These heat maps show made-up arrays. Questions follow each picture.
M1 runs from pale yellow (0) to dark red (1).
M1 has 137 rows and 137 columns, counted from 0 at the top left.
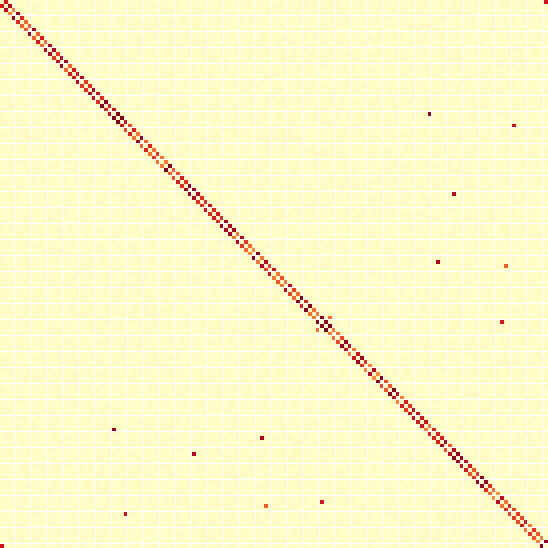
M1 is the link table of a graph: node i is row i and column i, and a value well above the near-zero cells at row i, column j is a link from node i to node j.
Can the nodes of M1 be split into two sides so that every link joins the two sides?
no
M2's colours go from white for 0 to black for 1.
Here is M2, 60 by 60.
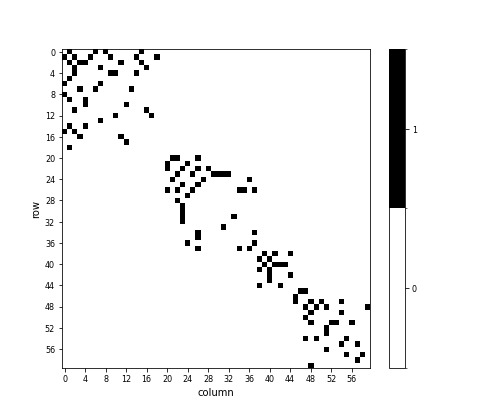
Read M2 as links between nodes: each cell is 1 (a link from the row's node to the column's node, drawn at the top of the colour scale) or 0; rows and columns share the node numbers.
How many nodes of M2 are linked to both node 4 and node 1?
3
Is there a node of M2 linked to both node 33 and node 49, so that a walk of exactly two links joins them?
no
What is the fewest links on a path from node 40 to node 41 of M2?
1
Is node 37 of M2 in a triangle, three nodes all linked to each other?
yes
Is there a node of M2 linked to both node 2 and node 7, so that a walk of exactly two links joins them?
yes
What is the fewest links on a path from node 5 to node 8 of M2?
3
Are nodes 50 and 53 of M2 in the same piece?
yes
